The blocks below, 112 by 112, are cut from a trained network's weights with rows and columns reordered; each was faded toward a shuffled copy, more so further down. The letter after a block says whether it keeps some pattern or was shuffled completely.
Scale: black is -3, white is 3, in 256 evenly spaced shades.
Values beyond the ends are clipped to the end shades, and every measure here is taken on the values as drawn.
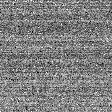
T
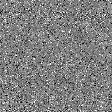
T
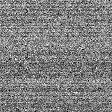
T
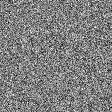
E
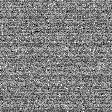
T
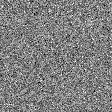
E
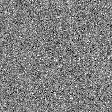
T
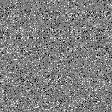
T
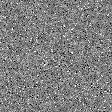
E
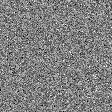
E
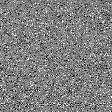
T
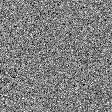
E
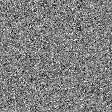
E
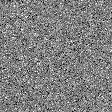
E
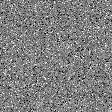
E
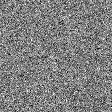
E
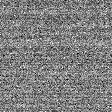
T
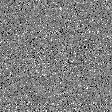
T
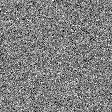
E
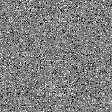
T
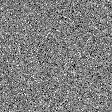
E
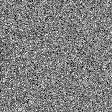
E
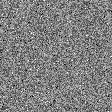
E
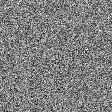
E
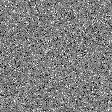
E
